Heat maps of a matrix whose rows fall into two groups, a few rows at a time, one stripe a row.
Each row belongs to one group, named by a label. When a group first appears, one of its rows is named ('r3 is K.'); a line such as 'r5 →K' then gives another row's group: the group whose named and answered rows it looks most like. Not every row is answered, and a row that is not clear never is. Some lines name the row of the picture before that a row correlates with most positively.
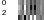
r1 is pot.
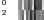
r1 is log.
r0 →log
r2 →pot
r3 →pot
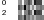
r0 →log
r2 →log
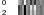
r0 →pot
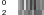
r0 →pot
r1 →pot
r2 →log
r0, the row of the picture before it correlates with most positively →0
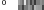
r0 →pot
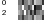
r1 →log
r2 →pot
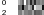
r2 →log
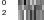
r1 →log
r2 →pot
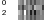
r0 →pot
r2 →pot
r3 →pot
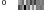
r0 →pot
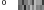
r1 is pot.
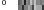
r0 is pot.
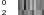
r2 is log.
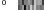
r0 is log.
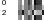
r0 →log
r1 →log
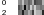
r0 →log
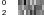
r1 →log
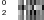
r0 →pot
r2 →pot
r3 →pot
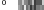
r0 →log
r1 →pot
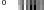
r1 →pot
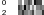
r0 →log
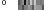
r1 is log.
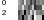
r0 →pot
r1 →log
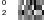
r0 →pot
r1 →log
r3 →log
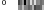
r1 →log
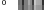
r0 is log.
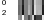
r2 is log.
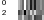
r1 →pot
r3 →log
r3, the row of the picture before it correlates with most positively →3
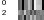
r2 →pot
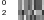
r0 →log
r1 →log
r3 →pot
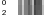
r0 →log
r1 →log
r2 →log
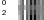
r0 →pot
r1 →pot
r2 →pot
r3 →pot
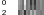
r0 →pot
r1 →pot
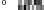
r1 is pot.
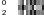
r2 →pot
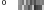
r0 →pot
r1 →log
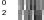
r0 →pot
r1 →pot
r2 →log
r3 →log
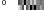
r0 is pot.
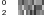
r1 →log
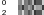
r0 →log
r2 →log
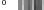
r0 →log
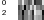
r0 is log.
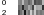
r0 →log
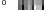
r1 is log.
